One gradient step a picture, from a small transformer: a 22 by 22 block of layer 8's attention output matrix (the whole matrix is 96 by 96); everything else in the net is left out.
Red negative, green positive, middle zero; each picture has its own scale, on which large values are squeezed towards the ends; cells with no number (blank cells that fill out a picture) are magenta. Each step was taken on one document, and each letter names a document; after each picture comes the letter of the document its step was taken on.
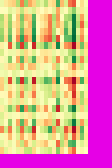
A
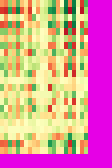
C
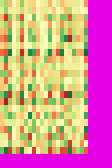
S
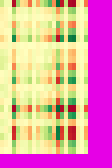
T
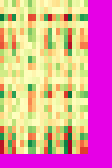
S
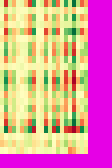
A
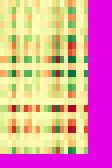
T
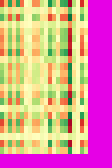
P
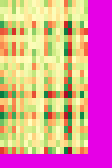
S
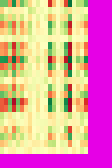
S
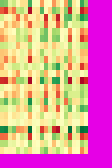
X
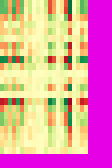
S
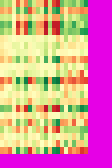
X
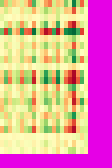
A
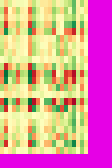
C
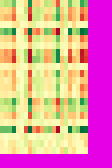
X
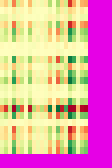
T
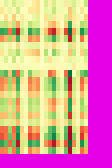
P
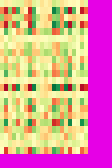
C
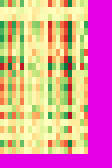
P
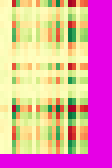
T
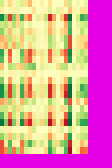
S
